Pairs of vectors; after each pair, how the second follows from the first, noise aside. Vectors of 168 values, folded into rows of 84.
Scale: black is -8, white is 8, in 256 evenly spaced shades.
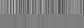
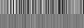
scaled up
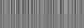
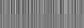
copied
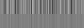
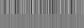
copied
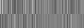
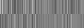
copied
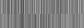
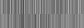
copied
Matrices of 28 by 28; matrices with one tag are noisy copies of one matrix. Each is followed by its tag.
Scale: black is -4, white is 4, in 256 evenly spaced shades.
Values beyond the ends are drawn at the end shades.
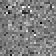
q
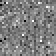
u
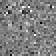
q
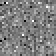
u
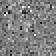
q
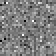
u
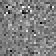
q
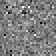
q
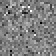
q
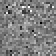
q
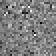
q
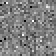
u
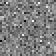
u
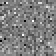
u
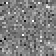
u
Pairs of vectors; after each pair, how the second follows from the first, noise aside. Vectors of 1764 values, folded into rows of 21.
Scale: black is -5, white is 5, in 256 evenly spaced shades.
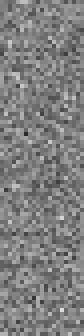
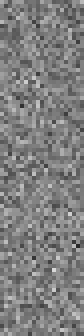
shuffled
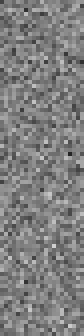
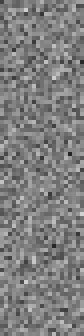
sign-scrambled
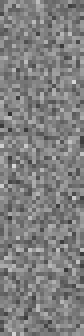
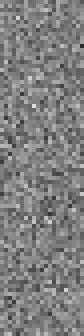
shuffled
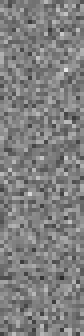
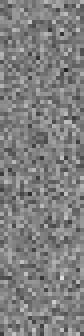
sign-scrambled
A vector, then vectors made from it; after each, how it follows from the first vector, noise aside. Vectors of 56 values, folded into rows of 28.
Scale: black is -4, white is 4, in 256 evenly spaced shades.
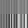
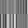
wrapped around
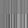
shrunk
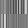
wrapped around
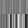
sign-scrambled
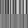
wrapped around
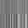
shrunk
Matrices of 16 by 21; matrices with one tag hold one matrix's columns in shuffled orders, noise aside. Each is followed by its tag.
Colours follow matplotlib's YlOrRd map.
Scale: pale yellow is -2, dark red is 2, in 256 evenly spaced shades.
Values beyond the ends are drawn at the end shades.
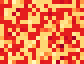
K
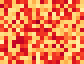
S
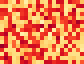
K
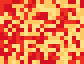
S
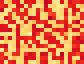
S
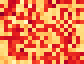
S
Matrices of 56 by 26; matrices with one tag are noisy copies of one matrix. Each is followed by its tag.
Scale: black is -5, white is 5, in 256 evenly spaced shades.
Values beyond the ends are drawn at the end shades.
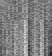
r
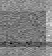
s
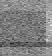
s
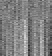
r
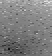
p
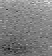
p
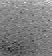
p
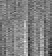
r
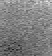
p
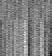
r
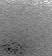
p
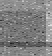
s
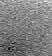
p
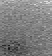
p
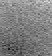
p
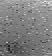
p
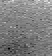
p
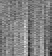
r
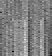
r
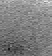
p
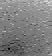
p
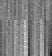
r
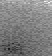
p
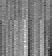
r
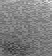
p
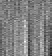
r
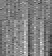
r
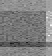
s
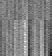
r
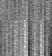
r
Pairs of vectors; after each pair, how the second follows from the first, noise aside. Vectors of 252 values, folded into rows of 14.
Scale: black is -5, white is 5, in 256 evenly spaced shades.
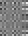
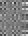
copied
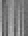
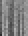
negated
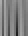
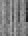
wrapped around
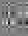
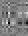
copied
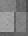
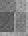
negated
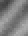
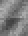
wrapped around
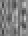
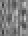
copied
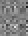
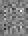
wrapped around
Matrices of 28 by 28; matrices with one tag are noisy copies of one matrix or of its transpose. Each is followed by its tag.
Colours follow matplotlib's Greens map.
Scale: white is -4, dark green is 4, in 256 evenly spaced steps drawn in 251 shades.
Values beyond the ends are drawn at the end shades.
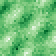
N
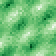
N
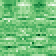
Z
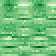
Z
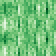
Z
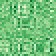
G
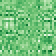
G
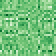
G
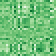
G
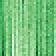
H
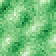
N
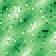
N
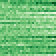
H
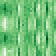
Z
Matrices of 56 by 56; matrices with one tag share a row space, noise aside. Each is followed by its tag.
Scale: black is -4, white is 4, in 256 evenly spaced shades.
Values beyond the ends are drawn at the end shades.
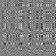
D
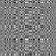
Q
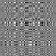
Q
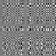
D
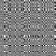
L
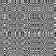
L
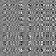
D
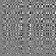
D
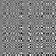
D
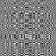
Q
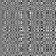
D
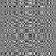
Q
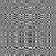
Q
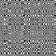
L
